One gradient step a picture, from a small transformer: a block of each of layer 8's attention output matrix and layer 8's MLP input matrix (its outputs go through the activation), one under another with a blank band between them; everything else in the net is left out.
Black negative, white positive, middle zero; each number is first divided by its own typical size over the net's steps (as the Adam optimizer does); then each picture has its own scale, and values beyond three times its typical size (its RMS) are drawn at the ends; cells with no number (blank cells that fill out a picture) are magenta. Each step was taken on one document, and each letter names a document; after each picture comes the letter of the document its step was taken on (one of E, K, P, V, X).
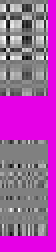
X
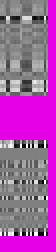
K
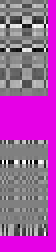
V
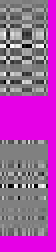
X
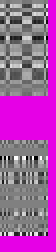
V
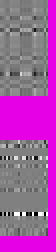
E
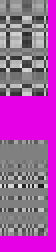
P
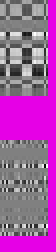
V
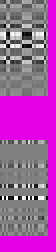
X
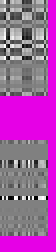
X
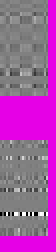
E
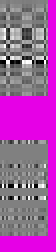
X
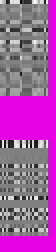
V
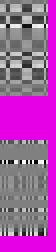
K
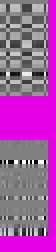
K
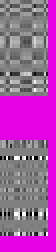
E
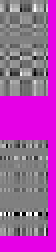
E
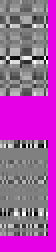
K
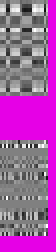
K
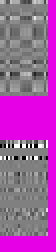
E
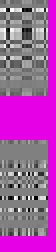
X
